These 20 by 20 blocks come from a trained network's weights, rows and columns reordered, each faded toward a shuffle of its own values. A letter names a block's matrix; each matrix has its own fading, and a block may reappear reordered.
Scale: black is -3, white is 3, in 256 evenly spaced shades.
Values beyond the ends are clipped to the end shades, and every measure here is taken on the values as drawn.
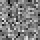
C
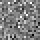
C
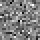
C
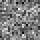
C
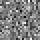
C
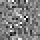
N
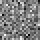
C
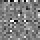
N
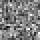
C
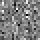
N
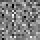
N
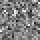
C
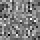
C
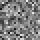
C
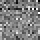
N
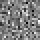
N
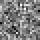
C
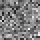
C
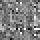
N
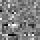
N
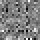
N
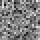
C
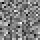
C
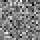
N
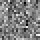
C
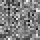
C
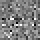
N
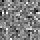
C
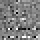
N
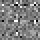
N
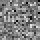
C
